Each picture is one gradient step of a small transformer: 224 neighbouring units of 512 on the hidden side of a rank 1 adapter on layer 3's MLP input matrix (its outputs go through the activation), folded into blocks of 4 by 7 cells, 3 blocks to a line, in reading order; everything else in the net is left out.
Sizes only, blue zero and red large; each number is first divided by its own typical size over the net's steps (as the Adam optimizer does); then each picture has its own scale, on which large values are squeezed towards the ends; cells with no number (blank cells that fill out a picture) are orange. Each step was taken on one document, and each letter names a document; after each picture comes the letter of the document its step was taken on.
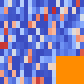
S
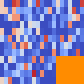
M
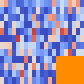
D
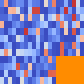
D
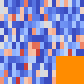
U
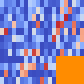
D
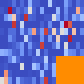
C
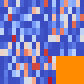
D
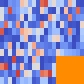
U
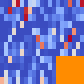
C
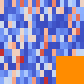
M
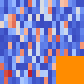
U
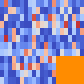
D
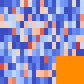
U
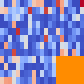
M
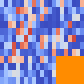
M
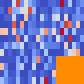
C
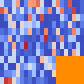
M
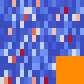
C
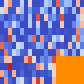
S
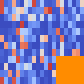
M
